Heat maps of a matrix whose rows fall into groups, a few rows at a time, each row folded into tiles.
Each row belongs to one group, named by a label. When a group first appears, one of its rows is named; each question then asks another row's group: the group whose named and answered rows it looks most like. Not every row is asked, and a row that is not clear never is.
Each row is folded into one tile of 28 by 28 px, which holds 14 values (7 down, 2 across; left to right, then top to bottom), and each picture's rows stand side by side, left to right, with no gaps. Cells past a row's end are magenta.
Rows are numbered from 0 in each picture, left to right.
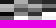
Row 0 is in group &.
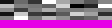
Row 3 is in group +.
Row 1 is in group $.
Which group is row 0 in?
&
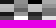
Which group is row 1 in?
&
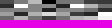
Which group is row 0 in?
+
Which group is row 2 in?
+
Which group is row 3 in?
&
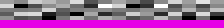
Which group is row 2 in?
$
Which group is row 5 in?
+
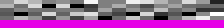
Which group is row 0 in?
$
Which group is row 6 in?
$
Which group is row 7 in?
&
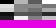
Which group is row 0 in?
&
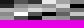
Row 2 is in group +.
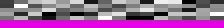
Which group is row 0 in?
+
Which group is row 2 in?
$
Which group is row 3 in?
&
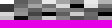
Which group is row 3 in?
$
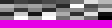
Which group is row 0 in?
&
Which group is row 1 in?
&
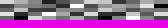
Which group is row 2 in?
+
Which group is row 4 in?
&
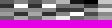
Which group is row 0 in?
+
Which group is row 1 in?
+
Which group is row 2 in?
&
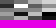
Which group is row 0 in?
+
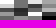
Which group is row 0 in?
$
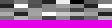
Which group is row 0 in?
+
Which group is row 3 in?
+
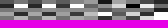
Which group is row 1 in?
+
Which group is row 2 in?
+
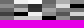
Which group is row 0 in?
$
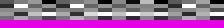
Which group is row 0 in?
+
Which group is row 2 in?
+
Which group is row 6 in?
+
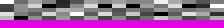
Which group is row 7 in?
+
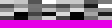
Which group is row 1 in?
$
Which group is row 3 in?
+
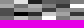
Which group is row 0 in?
$
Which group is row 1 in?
&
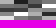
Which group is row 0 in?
&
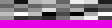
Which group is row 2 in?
$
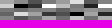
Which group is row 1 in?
+
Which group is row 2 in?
$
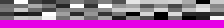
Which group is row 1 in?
&
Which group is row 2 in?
+
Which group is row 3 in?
+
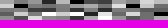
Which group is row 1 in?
&
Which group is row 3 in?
&
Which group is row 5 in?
$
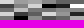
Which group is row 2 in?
+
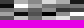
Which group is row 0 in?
+
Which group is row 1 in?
$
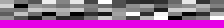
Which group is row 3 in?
$
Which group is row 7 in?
&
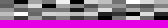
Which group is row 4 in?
$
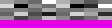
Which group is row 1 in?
$
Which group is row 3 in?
+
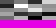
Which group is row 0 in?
+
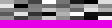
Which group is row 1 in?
$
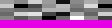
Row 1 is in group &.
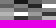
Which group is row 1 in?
+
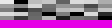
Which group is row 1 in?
$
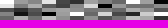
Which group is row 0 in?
$
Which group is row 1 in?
$
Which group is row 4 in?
$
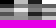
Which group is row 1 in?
$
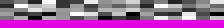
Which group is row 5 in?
+
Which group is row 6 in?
&
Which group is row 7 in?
$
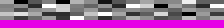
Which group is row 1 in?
+
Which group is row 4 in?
+
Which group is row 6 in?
$
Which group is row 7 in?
+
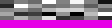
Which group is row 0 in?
+
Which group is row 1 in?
$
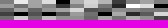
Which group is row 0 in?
$
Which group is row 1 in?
$
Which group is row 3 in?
$
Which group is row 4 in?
+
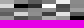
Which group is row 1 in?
+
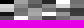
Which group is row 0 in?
&
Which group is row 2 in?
$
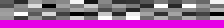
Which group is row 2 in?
$
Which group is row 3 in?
&
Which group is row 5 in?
+
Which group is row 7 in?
$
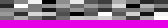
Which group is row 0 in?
+
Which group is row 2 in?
$
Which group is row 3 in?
&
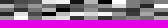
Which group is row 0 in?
&
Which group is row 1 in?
$
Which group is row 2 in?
&
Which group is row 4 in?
$
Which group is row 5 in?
+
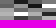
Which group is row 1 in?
+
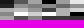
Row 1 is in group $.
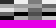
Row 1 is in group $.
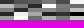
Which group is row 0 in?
&
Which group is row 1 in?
+
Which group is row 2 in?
$
